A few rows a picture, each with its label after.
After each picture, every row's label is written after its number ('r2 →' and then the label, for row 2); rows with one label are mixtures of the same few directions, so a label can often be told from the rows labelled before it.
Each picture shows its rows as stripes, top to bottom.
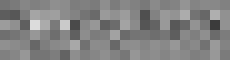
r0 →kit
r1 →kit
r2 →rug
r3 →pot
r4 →pot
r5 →rug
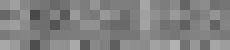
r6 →kit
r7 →rug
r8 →kit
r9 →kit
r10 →pot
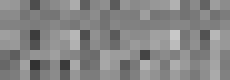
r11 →pot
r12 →kit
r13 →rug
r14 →pot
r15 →pot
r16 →kit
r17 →rug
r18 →rug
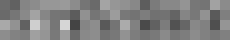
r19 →kit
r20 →pot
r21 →rug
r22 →rug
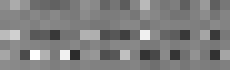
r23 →kit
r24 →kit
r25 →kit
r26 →kit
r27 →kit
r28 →rug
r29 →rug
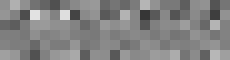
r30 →kit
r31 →rug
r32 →kit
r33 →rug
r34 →rug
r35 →pot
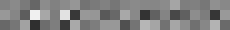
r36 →pot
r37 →rug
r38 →rug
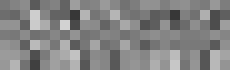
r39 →rug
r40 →pot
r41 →rug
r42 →rug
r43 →rug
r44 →pot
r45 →pot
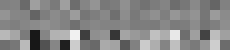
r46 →rug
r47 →pot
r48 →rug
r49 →pot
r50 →rug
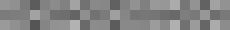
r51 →pot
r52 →pot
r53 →pot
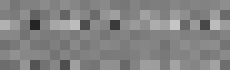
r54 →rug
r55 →rug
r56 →pot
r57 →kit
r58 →rug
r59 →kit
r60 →rug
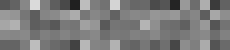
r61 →pot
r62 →pot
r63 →kit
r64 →kit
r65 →pot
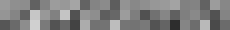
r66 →pot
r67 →rug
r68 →pot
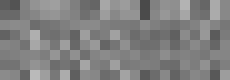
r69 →kit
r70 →kit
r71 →kit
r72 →pot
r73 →rug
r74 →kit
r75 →pot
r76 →rug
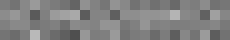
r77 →pot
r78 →pot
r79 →rug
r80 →pot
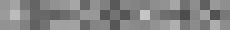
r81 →pot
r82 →kit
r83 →pot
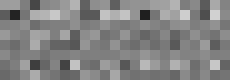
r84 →pot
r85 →kit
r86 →rug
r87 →rug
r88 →pot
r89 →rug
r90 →rug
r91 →pot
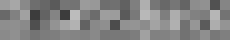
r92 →kit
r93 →rug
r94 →pot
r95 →kit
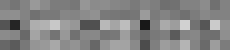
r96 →pot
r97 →kit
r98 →kit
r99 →rug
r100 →kit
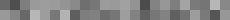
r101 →kit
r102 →rug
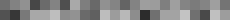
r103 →rug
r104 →kit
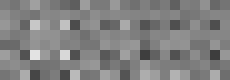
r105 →pot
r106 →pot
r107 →rug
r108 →kit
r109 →kit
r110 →rug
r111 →kit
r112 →rug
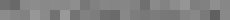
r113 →kit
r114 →rug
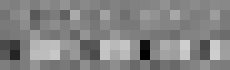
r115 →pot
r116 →rug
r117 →rug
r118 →pot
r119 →kit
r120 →kit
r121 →pot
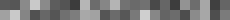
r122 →pot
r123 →kit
